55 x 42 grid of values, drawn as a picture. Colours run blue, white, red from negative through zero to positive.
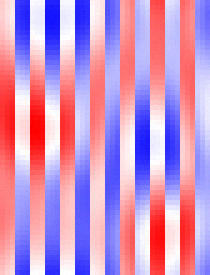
Upright stripes repeat 7 times across the table. There are no lone odd cells. No overall slope runs across the table. Overall the values sit about 50% of the way up the scale. The middle left is the ninth with the highest average.
